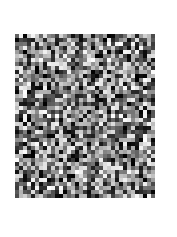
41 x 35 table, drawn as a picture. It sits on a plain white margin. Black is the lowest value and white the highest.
No row or column stands out. Fine speckle covers the field. There are no regular stripes. There is no overall slope. There is no seam. The histogram is flat. A half turn leaves it unchanged.
